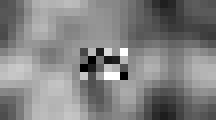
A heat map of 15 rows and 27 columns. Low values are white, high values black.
Roughest part: centre. Grain: blotchy. Odd patch: rougher, in the centre.
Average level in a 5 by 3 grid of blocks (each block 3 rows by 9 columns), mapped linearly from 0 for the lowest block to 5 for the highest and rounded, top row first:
225
224
131
022
125
